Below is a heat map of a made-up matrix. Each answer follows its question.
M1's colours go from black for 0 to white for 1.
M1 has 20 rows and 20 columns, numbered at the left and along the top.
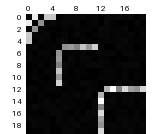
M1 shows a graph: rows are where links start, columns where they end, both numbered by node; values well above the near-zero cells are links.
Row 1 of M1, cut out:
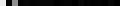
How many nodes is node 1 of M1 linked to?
2
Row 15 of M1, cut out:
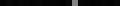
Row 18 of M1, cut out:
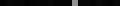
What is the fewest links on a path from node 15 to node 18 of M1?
2
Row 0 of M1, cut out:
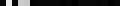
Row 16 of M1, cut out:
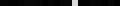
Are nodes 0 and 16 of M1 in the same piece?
no
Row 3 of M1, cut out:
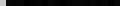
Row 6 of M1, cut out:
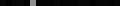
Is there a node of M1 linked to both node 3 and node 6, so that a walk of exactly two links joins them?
no
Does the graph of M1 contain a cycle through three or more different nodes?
no
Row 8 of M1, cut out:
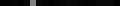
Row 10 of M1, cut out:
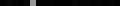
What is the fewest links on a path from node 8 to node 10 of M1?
2
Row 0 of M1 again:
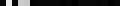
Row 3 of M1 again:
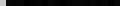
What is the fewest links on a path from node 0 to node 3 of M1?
1
